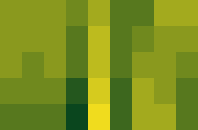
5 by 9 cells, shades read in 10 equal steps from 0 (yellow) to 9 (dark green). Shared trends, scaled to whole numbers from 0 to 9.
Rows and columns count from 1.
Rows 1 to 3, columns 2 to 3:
4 4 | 4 4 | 5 4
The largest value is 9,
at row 5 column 4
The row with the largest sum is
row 5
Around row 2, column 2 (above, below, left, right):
4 5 4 4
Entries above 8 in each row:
0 0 0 0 1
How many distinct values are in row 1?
4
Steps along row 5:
same same up down up down same up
